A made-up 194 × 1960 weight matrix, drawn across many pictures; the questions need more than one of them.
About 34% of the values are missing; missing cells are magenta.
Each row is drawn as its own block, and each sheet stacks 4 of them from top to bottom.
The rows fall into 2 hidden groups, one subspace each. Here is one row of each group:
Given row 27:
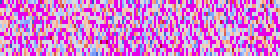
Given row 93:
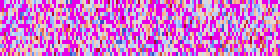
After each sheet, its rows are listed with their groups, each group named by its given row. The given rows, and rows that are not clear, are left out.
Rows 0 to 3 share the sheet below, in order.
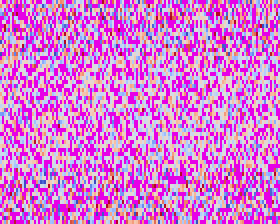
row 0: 93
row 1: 93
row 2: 93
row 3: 93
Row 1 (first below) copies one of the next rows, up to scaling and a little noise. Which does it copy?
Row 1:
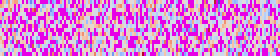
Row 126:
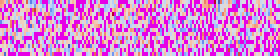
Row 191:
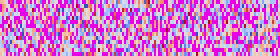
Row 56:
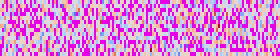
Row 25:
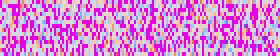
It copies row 126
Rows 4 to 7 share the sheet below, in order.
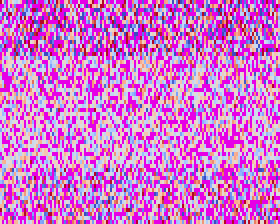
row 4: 27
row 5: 93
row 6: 27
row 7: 27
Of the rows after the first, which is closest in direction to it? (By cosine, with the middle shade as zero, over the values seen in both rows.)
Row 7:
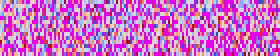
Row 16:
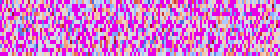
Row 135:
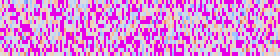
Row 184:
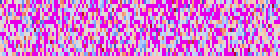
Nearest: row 16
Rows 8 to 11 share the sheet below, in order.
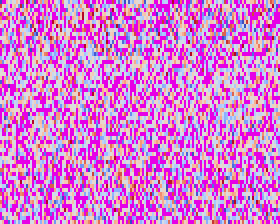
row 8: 27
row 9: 93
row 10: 27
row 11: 93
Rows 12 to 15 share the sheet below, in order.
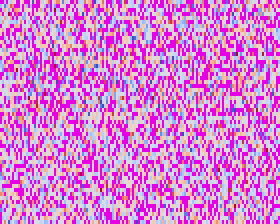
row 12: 27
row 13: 27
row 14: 93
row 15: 93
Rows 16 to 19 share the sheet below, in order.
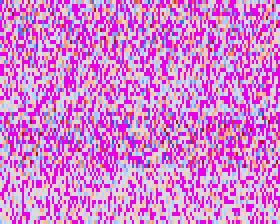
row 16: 27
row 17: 27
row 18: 27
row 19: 93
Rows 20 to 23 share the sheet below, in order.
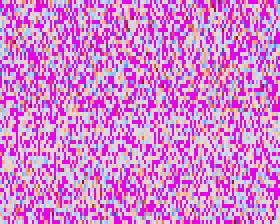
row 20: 93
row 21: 27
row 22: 27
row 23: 27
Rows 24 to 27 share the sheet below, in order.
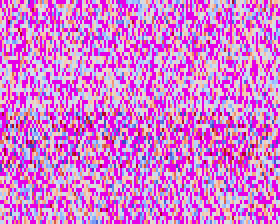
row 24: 27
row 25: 93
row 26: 93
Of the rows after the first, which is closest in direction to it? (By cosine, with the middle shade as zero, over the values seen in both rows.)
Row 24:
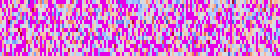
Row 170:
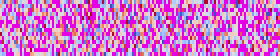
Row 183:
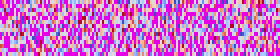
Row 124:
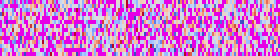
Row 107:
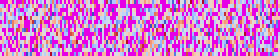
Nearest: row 183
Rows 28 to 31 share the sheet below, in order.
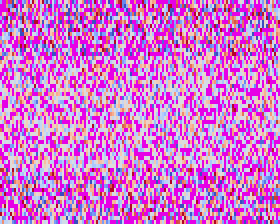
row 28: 27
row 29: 27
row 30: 27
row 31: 27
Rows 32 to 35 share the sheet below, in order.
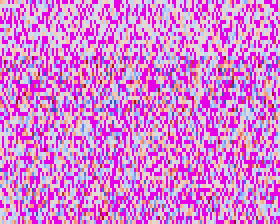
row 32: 93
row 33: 27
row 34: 27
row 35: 27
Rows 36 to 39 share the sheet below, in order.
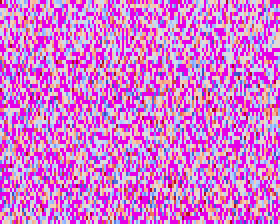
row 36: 27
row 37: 93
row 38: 93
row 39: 93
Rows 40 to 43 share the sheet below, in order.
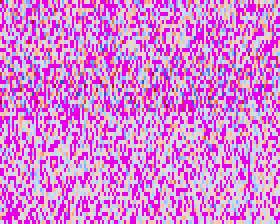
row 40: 27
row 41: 27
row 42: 93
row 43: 93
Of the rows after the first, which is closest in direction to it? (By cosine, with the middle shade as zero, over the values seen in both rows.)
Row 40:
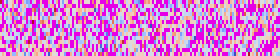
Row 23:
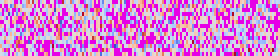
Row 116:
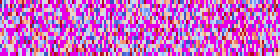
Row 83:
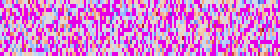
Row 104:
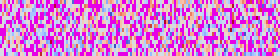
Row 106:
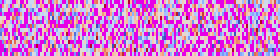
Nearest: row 116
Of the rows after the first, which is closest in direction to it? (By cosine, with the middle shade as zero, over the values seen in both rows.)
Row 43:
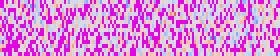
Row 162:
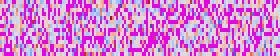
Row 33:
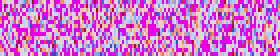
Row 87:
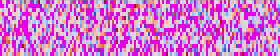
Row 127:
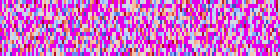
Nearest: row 127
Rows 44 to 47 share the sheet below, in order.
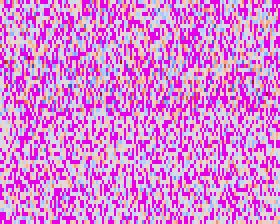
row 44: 27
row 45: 27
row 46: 27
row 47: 93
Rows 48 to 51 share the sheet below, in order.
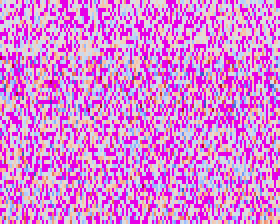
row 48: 27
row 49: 93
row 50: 93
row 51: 93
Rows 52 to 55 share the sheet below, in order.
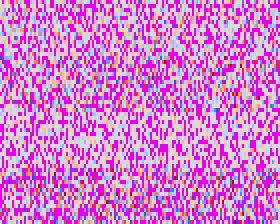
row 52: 93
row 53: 93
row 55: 27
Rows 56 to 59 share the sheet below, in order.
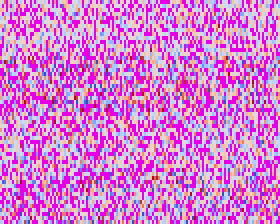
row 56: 93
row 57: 27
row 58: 27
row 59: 93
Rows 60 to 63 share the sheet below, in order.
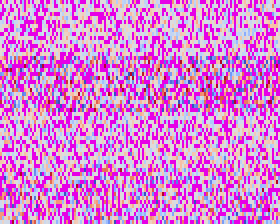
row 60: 27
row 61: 93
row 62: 27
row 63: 93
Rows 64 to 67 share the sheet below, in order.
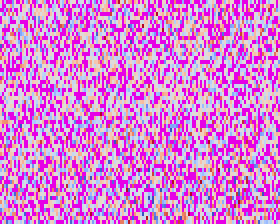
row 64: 27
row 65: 93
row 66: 93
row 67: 93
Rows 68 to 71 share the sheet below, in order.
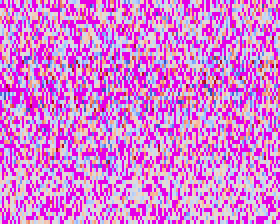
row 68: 27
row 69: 93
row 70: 27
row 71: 93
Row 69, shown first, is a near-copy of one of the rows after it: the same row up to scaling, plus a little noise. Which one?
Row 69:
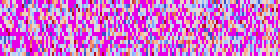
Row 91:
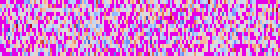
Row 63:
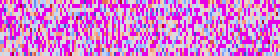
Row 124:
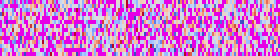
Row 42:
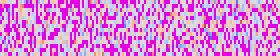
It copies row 42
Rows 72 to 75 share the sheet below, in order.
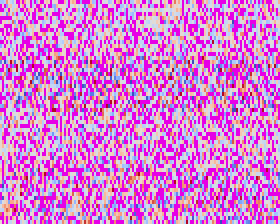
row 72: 27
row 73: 27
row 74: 27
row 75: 93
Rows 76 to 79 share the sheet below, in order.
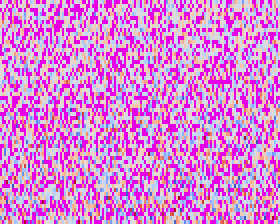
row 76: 93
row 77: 93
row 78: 93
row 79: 93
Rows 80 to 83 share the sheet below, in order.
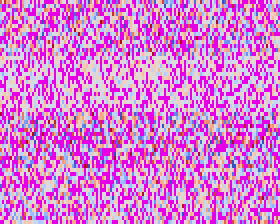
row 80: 93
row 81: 93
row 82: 27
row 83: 27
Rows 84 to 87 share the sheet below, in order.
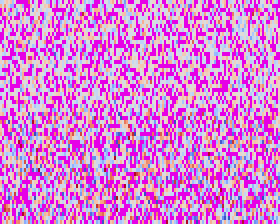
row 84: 27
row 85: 27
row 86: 27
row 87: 93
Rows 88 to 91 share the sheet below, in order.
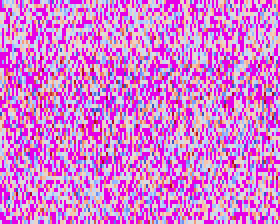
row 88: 93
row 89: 27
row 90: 27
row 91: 93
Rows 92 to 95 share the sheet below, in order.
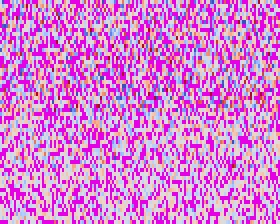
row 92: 93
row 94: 27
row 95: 27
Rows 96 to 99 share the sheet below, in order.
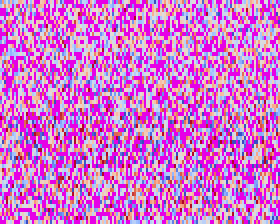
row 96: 93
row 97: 27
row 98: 27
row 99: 93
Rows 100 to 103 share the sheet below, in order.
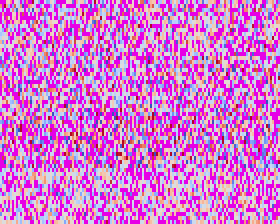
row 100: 27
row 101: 93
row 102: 93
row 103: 27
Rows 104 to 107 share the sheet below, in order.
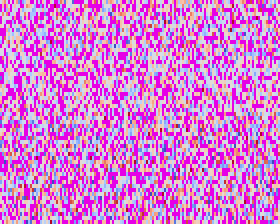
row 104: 27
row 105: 93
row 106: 93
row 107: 27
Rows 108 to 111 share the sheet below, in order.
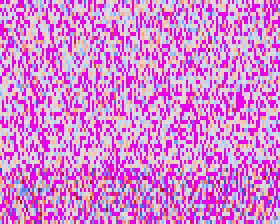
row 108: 93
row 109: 27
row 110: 93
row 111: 27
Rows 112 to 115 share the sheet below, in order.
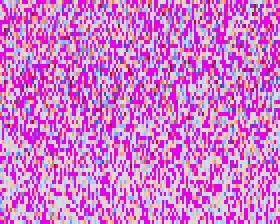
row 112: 93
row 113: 27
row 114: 27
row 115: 93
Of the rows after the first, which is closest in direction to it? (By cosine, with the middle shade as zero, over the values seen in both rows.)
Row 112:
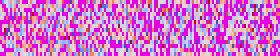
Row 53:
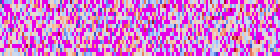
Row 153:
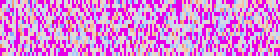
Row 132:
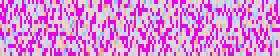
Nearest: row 153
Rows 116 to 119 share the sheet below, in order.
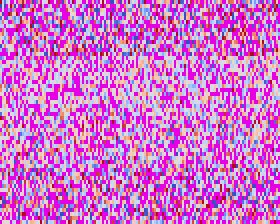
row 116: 27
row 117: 93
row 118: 27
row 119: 93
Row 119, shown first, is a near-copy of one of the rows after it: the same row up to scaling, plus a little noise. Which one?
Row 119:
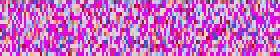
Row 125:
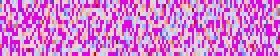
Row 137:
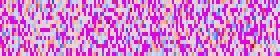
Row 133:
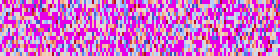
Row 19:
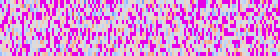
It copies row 137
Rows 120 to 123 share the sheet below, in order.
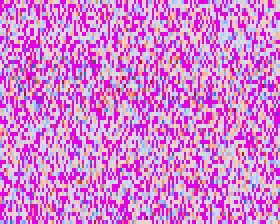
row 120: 93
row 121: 27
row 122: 93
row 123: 93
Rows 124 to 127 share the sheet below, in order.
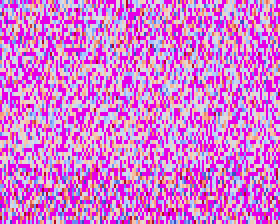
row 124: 93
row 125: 93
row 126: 93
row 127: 93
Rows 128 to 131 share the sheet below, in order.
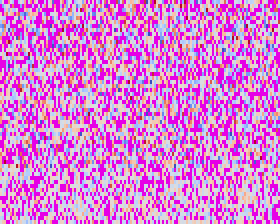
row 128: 93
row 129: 27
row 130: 93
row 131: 27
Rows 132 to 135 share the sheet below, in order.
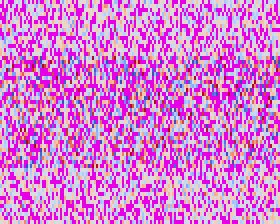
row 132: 93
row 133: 93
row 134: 27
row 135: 93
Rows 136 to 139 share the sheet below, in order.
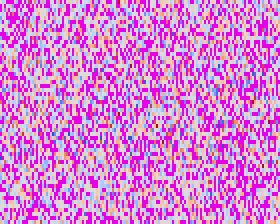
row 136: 27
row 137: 93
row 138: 27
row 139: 27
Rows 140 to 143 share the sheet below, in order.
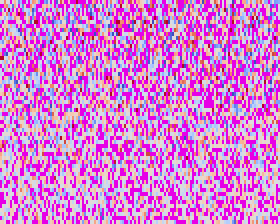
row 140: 27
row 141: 93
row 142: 93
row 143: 27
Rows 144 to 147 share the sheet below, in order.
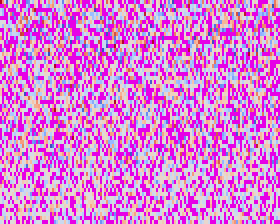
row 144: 27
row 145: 27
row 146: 93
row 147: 27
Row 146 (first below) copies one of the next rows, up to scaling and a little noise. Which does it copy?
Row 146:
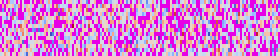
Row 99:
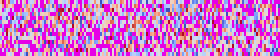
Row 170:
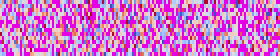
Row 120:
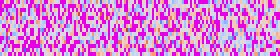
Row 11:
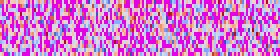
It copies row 99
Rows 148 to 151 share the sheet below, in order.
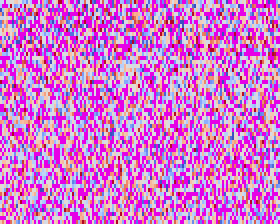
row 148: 27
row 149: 93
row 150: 27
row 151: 93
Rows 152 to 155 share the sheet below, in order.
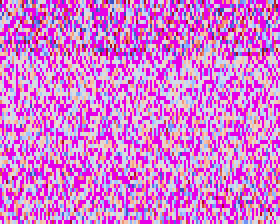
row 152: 27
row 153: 27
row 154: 93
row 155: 93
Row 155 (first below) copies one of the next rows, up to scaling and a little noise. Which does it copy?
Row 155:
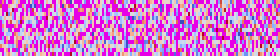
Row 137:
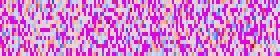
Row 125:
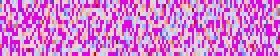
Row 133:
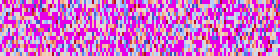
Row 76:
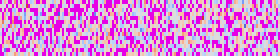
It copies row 133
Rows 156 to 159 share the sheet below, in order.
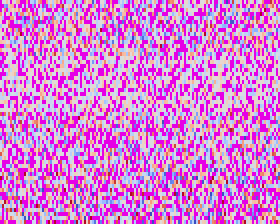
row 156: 27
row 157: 93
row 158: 93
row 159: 93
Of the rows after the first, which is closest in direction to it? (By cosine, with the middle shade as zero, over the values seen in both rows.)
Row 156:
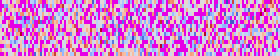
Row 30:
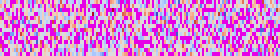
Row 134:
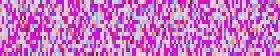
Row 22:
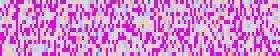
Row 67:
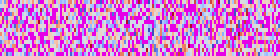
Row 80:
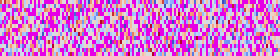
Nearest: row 30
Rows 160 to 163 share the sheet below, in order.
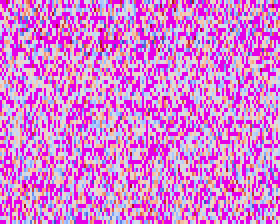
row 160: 27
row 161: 27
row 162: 27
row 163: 27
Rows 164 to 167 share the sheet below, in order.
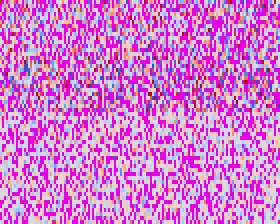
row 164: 93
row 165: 93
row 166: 27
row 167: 27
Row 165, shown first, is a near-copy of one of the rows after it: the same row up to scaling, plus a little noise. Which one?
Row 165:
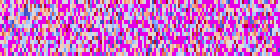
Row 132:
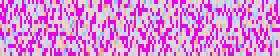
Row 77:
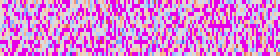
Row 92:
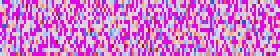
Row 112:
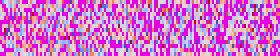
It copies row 77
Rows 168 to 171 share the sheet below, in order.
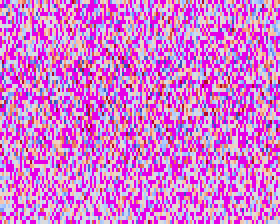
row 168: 27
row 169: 93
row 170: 93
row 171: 93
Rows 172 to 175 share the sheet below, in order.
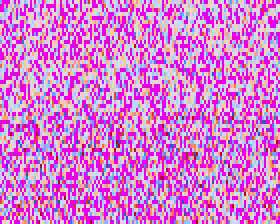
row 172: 93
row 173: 93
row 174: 27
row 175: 93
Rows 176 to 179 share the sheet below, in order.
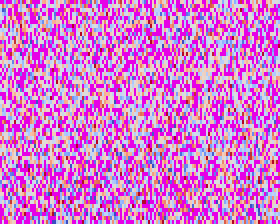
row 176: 93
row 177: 27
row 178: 93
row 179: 27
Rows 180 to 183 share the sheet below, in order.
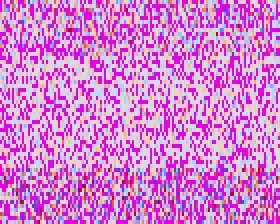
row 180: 27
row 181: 93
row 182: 93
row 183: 27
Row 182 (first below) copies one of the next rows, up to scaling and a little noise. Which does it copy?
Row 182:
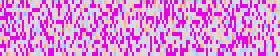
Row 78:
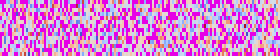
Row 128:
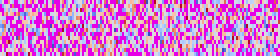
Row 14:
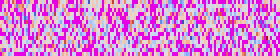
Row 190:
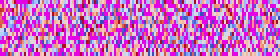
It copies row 128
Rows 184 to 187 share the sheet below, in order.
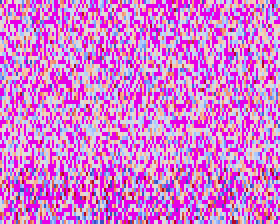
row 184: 27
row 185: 93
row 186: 93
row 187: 27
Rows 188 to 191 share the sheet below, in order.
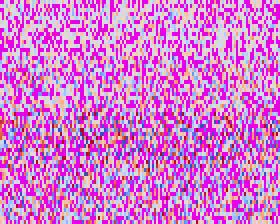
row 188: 93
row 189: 27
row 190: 93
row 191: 93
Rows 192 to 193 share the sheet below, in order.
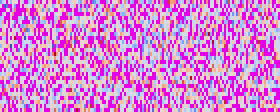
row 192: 27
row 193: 93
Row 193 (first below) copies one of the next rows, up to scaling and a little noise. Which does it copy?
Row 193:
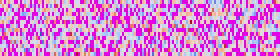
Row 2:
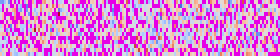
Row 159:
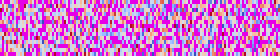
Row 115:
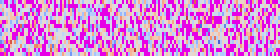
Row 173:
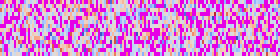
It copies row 159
